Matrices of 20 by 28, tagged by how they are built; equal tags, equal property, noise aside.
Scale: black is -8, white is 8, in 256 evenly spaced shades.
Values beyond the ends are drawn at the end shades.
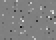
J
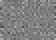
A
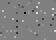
J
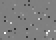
J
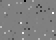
J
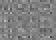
A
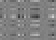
A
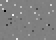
J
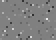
J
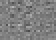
A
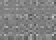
A
